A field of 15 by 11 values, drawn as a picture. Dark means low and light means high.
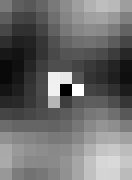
Grain: blotchy. Stripes: none. Roughest part: centre. Odd patch: rougher, in the centre. Average level on the scale: 40%.
